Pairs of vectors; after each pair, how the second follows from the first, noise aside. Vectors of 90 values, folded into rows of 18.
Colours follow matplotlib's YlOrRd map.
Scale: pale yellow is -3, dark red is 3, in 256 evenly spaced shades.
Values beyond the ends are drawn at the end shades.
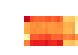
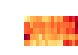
negated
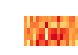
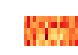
negated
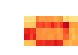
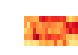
reversed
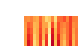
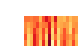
negated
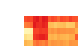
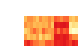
reversed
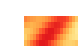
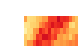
reversed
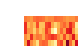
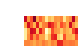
reversed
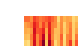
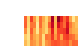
reversed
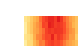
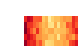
negated
